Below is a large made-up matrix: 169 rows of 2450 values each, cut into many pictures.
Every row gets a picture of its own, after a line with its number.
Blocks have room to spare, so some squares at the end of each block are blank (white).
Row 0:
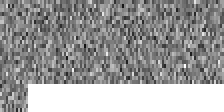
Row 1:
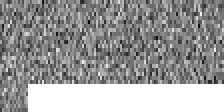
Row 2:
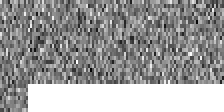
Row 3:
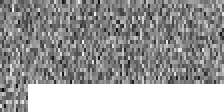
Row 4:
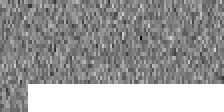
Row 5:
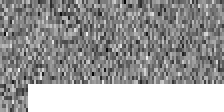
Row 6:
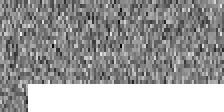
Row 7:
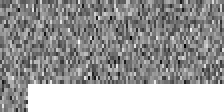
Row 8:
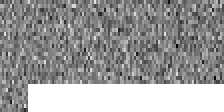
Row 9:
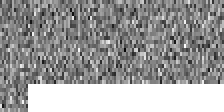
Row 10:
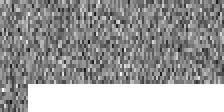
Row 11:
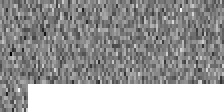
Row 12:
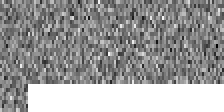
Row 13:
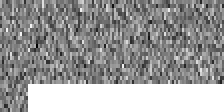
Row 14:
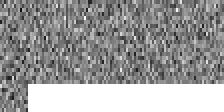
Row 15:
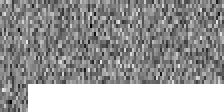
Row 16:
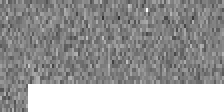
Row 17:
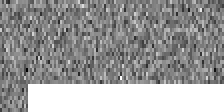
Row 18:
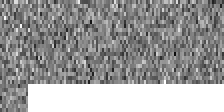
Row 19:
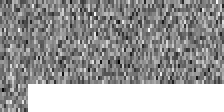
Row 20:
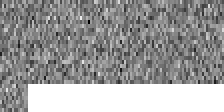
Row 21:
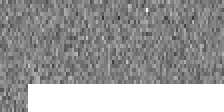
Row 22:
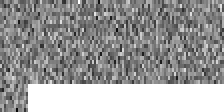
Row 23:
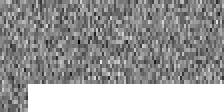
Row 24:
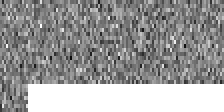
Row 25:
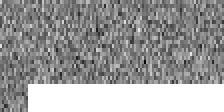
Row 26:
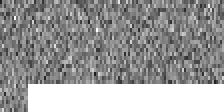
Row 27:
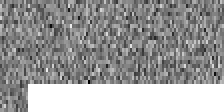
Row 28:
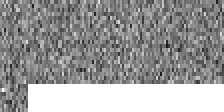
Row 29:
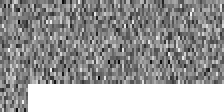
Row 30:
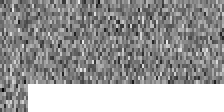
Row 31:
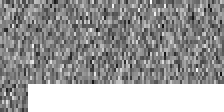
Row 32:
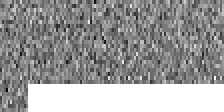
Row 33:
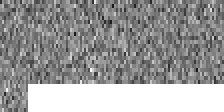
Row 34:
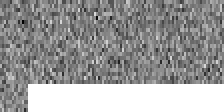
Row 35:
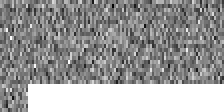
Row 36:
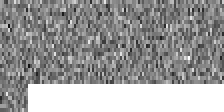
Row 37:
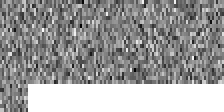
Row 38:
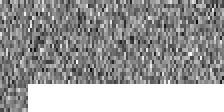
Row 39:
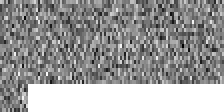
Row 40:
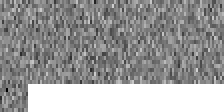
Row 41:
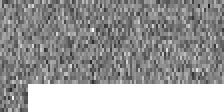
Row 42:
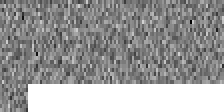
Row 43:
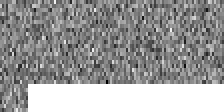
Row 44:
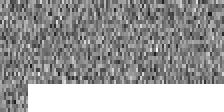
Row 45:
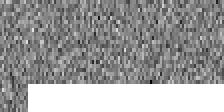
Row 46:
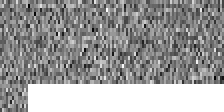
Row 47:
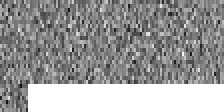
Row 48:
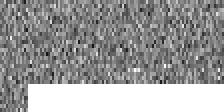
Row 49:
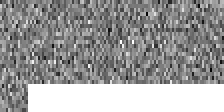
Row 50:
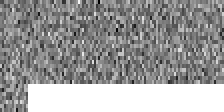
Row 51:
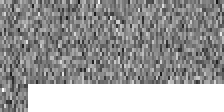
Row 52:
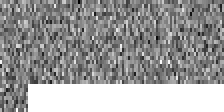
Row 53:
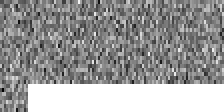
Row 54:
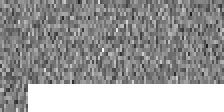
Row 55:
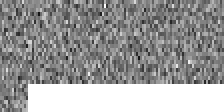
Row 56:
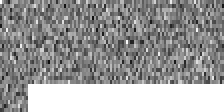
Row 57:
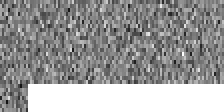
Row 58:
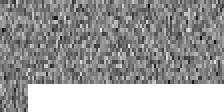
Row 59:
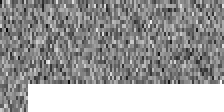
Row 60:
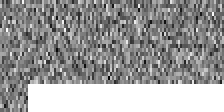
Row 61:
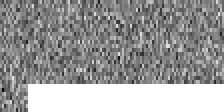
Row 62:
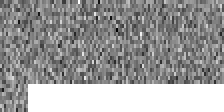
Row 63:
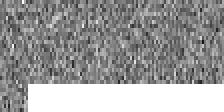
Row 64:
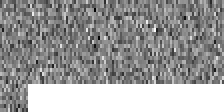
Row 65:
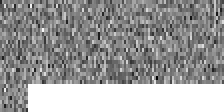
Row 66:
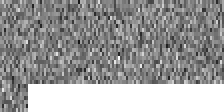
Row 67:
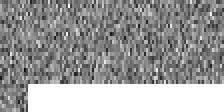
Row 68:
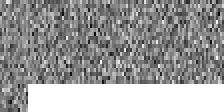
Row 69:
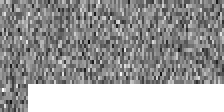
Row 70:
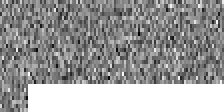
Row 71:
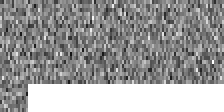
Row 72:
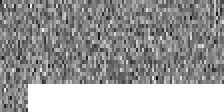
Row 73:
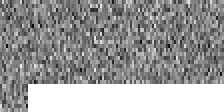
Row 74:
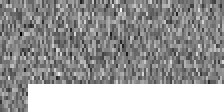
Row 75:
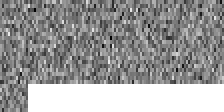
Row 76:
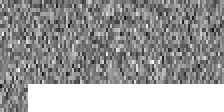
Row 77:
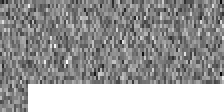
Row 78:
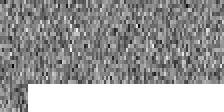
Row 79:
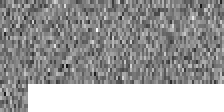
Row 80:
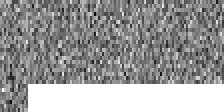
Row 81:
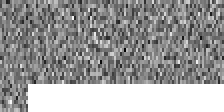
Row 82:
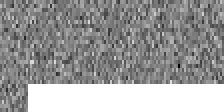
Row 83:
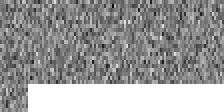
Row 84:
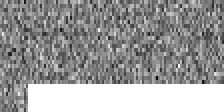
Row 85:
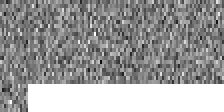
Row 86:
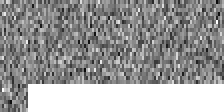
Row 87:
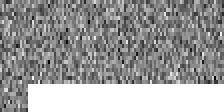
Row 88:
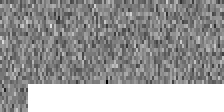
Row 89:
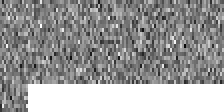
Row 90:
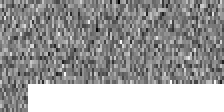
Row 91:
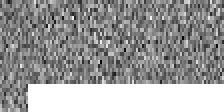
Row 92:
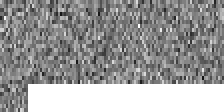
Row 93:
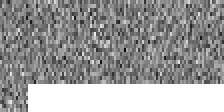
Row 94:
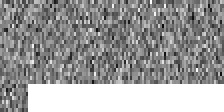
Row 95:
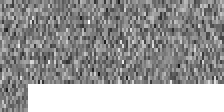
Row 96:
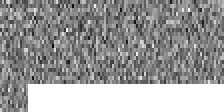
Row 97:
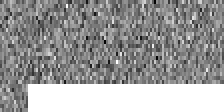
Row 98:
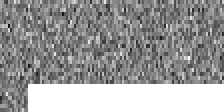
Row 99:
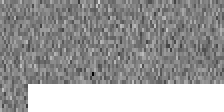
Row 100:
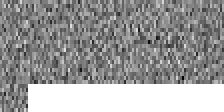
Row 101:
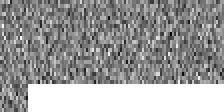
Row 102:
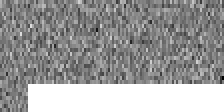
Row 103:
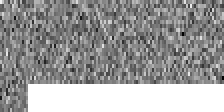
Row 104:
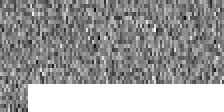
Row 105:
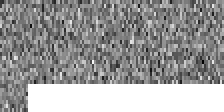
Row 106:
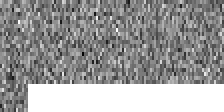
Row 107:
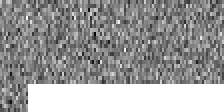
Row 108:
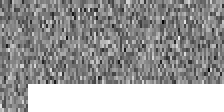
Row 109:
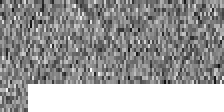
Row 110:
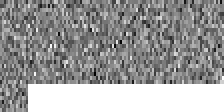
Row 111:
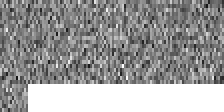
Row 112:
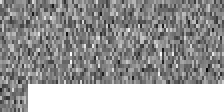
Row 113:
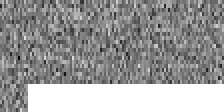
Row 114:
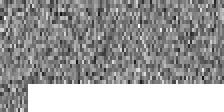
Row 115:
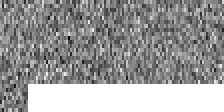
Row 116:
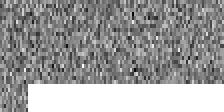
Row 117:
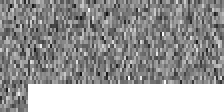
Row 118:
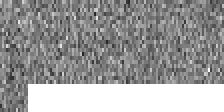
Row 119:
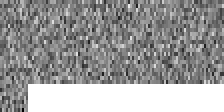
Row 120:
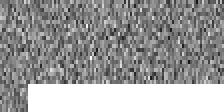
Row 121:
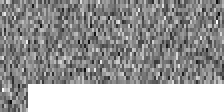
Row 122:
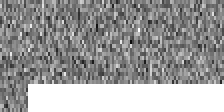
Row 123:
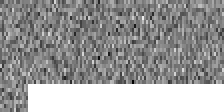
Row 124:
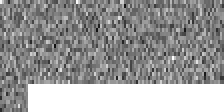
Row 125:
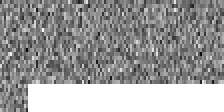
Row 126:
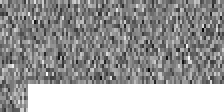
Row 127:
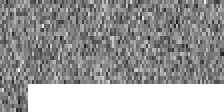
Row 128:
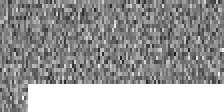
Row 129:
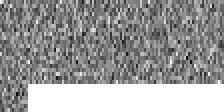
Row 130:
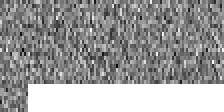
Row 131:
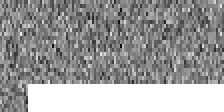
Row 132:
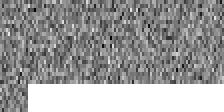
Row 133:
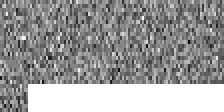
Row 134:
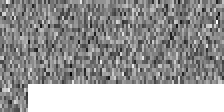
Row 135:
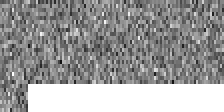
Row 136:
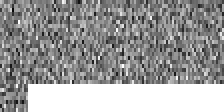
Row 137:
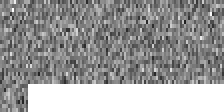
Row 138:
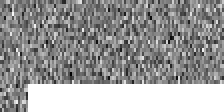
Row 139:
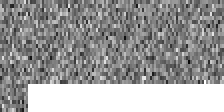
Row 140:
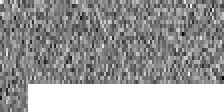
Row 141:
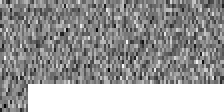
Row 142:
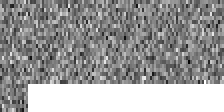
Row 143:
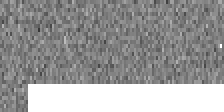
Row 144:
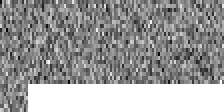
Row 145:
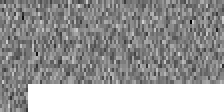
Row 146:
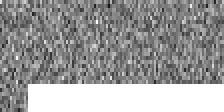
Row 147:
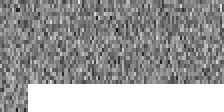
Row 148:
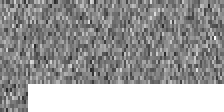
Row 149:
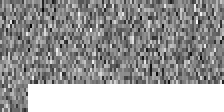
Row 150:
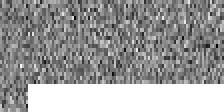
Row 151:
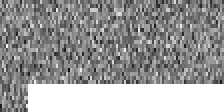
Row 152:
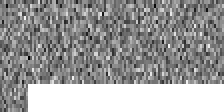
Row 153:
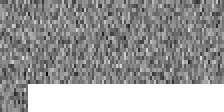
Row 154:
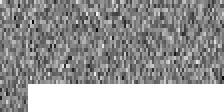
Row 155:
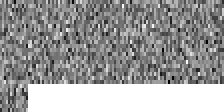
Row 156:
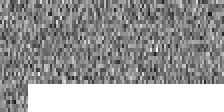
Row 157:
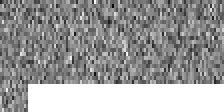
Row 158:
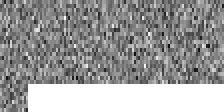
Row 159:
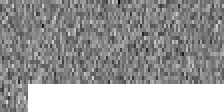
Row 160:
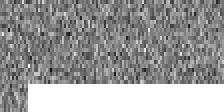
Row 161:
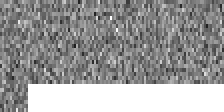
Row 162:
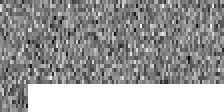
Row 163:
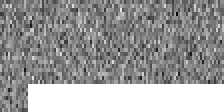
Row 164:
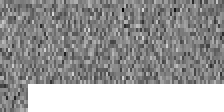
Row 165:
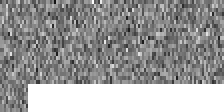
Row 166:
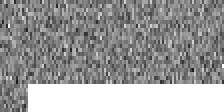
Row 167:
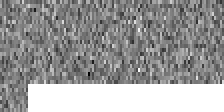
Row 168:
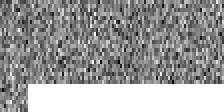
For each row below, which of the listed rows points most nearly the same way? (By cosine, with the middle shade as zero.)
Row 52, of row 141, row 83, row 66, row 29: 66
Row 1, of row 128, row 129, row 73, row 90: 129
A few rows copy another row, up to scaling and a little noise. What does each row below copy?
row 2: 38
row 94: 31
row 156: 44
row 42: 145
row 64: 104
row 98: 36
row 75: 132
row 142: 139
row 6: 131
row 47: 57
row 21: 16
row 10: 69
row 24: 89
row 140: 103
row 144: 59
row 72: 65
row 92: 114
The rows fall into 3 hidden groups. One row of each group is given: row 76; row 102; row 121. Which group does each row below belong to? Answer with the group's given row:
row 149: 102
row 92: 76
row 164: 76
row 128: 76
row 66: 121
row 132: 102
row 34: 121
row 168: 121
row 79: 102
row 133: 76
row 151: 121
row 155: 76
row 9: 121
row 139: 76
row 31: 102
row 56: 102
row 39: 76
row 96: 102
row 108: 121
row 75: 102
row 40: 102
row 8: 102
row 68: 121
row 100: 121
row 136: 121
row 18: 102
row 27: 76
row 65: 76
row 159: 76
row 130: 102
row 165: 76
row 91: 121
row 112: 76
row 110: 102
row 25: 102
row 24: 121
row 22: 121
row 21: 76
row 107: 121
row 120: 76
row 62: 121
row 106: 121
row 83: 102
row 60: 102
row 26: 102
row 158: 76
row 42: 76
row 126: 76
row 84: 76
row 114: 76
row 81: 121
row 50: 121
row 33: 102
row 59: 102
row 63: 76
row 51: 121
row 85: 121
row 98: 76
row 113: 102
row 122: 102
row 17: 102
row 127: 76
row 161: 121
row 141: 102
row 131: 102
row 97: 76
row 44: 76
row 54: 121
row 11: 76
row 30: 121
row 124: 102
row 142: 76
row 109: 102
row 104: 76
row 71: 102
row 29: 121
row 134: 121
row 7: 121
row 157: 102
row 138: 121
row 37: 76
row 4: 102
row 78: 76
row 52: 121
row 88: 76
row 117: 102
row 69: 121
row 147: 121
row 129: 102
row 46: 102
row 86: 121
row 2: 102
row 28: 121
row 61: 121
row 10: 121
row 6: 102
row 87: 102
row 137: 76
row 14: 76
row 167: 102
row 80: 121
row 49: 102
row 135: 76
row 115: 102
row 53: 121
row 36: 76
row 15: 121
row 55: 76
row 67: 76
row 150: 121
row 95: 102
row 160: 76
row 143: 76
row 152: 76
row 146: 76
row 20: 102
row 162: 76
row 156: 76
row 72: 76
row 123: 121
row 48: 76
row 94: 102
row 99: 121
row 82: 102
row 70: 121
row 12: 121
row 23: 121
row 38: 102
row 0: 76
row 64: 76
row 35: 102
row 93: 121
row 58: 76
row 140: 102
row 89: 121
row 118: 121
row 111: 102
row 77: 102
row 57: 76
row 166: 76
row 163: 102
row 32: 102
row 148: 102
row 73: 121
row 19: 121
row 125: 76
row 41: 102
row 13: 102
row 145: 76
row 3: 121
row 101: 121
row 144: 102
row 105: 102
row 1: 102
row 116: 76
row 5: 76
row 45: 121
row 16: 76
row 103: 102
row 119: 76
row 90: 102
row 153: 76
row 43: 76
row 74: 102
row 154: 102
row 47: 76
